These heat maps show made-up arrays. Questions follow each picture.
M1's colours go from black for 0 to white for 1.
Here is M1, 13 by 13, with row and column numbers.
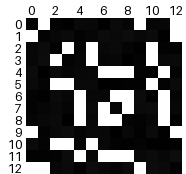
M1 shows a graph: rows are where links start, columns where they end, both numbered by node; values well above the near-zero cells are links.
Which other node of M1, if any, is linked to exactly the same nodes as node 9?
node 1
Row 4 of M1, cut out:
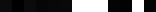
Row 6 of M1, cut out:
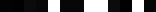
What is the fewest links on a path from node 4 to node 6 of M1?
1
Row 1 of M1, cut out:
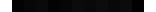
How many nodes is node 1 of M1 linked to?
2
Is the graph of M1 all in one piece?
no
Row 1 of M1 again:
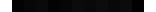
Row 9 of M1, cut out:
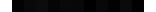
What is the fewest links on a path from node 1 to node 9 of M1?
2
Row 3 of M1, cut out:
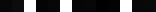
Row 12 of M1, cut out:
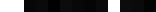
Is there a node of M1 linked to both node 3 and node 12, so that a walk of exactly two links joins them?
no
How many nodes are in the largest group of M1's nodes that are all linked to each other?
5
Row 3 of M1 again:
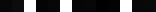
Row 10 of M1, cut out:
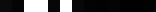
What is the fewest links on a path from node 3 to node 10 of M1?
1
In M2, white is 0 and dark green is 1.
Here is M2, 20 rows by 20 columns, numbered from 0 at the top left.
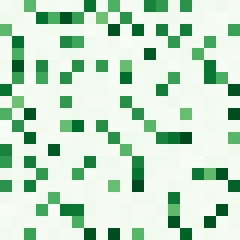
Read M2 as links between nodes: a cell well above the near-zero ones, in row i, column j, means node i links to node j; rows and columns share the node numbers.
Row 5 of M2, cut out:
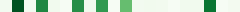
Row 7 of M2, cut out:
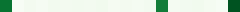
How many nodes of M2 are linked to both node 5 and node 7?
0
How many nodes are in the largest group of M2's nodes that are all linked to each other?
5
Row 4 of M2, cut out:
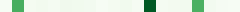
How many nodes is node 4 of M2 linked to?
3
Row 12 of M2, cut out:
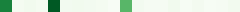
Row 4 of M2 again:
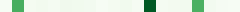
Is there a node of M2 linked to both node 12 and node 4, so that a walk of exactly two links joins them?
no
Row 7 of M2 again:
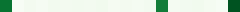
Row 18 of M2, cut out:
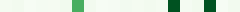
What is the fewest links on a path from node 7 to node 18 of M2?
4
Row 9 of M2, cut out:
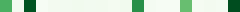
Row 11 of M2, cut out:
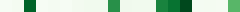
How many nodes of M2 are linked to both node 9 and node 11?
3
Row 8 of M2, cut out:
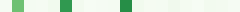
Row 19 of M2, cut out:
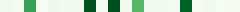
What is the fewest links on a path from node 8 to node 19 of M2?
5
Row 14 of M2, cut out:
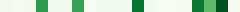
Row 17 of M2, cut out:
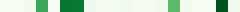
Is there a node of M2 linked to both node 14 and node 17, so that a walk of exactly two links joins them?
yes
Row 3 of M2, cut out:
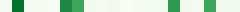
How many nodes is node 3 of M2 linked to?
5
